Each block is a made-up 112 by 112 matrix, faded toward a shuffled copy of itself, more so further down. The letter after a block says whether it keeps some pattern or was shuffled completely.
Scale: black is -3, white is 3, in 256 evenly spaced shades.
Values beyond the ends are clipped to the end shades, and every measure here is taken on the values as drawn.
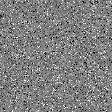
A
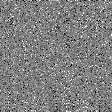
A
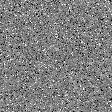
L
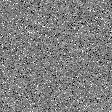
L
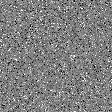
L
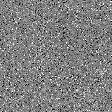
A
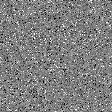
A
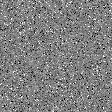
L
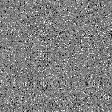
A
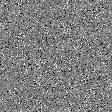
L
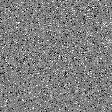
A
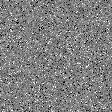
L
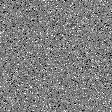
L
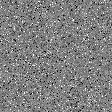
L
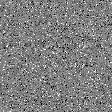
A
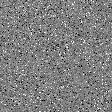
L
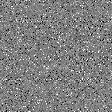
A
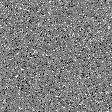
L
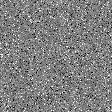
L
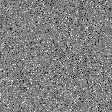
L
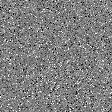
L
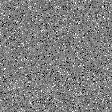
A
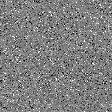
A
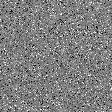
L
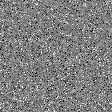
L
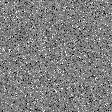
L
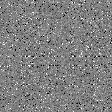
A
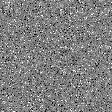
A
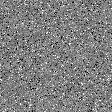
L
